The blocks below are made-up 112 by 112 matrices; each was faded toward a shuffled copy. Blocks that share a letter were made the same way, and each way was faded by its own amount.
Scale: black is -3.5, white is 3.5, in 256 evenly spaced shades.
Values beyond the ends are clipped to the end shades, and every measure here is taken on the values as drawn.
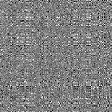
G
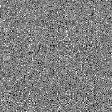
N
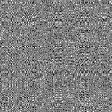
G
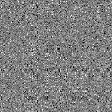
N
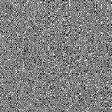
N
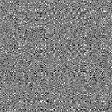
G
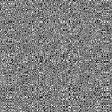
G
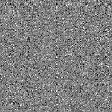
N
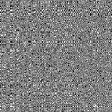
G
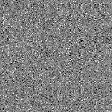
N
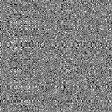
G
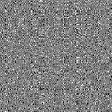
G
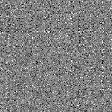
N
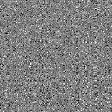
N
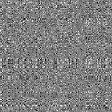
G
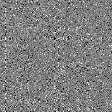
N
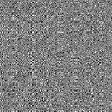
G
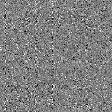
N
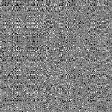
G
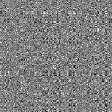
G
